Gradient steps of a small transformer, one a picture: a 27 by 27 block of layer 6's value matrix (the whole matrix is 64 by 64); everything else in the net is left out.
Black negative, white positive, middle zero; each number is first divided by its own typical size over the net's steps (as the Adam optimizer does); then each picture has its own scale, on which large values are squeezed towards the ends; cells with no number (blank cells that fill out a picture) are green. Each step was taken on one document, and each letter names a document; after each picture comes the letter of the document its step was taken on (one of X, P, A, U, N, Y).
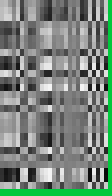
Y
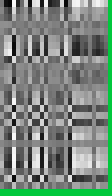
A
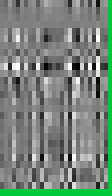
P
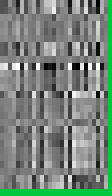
P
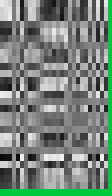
Y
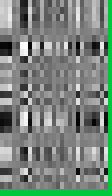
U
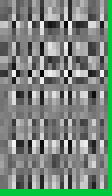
A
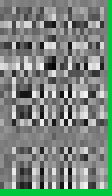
A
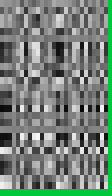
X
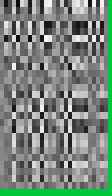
A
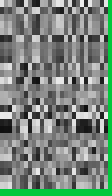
X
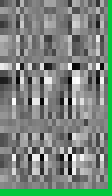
P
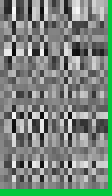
A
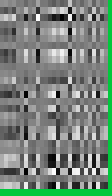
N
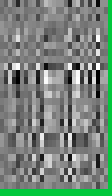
P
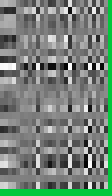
N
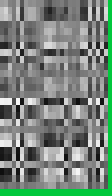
Y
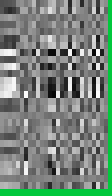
N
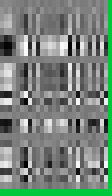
U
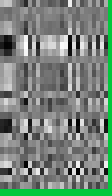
U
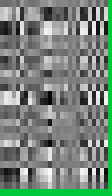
Y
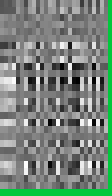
N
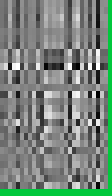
P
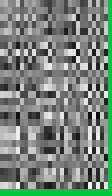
Y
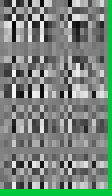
A
